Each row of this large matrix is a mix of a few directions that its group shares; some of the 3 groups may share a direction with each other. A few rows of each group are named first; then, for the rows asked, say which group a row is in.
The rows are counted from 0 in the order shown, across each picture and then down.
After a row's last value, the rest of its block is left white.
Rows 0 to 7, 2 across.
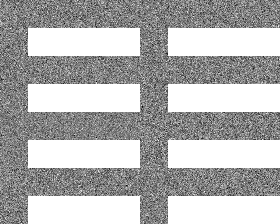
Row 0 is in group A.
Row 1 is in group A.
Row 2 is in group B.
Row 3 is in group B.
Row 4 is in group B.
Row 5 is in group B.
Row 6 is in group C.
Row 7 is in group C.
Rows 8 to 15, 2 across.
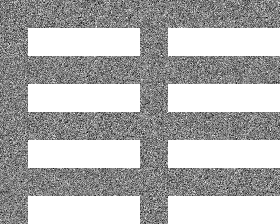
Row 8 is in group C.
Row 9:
C
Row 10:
C
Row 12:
C
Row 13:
B
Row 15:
C
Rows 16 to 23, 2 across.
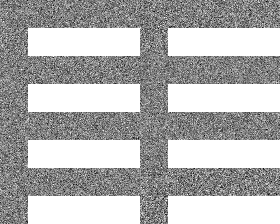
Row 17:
B
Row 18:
C
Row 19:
A
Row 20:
A
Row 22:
A
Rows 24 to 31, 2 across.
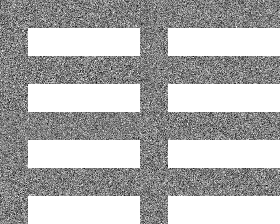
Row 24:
B
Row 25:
C
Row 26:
C
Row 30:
B
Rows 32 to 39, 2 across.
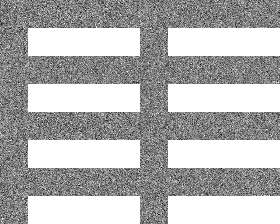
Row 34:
A
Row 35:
A
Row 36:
A
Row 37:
C
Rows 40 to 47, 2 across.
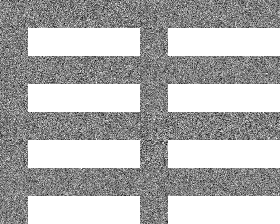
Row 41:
A
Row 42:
C
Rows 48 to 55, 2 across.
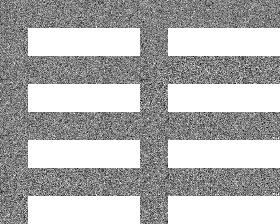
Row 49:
B
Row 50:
C
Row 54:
C
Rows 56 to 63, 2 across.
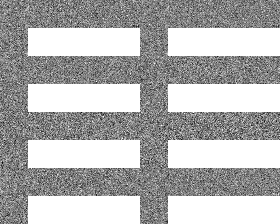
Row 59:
C
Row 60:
B
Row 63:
A
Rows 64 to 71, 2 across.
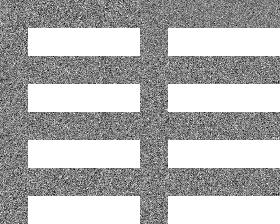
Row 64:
B
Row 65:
B
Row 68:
C
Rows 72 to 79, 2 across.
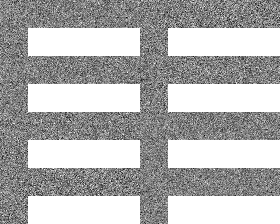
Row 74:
C
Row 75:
C
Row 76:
B
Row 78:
C
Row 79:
C
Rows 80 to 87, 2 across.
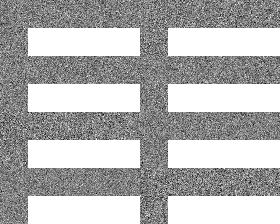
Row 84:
B
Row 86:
B
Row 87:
B
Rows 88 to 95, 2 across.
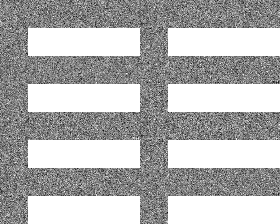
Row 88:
A
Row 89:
C
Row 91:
A
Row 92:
A
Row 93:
A
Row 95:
A
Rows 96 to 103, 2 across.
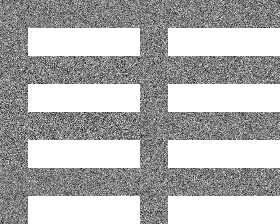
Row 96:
A
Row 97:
B
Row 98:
C
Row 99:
C
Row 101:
C
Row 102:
B
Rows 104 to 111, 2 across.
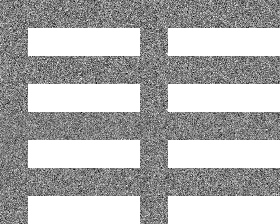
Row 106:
C
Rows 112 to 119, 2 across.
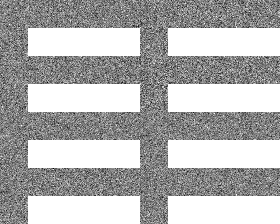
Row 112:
A
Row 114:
B
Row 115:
B
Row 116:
C
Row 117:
C
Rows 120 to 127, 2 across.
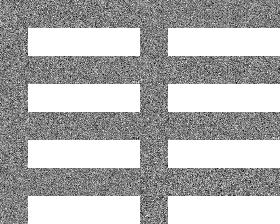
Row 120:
A
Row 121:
B
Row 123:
B
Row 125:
A
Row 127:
B
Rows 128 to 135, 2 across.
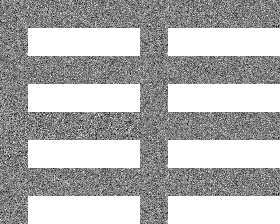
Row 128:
A
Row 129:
A
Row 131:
C
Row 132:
C
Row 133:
A
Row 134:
C
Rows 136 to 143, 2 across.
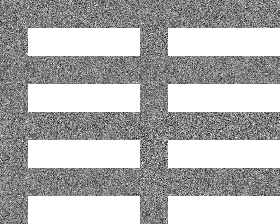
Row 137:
B
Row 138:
A
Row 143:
B
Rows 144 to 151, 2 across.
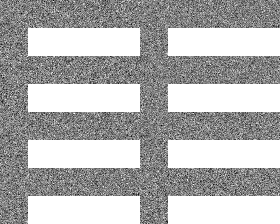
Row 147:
B
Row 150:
A
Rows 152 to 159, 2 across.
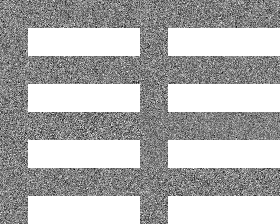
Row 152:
B
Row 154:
A
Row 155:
B
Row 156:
C
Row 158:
C
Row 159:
C
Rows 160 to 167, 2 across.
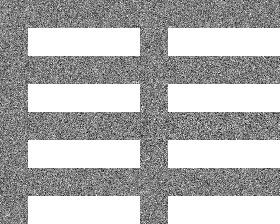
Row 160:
A
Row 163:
B
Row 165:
A
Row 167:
C
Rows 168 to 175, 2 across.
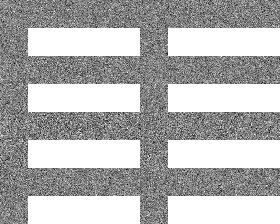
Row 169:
A
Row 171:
B
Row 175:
C
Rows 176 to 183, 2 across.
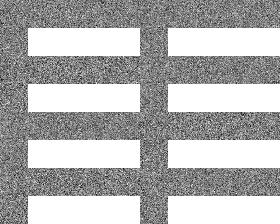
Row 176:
B
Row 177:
A
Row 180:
A
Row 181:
B
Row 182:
B
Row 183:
B
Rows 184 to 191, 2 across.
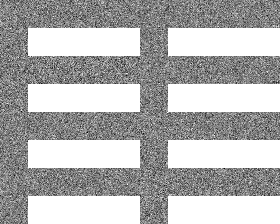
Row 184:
A
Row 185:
A
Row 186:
C
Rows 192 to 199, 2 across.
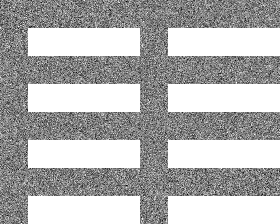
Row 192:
B
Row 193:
B
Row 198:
C
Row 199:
B
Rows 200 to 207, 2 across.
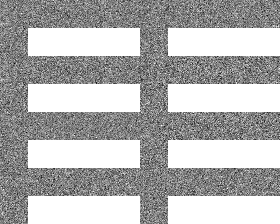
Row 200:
C
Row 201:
A
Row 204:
B
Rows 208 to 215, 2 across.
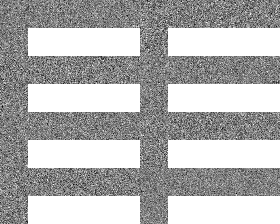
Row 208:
A
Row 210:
B
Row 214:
A
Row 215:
B
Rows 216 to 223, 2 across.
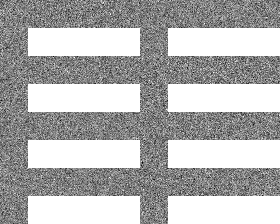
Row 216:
B
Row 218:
C
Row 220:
A
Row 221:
B
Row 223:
B
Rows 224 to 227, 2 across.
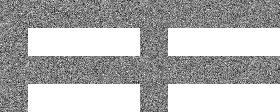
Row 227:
B
